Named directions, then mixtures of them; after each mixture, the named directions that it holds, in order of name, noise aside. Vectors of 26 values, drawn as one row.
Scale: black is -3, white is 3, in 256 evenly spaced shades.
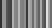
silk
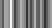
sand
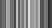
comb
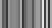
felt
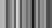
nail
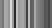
comb, nail, sand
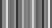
felt, nail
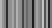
felt, nail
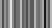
felt, sand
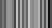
comb, felt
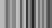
nail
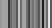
comb, felt, silk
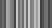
comb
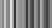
nail, sand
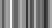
sand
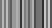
felt, sand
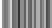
silk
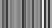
felt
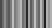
felt, sand, silk
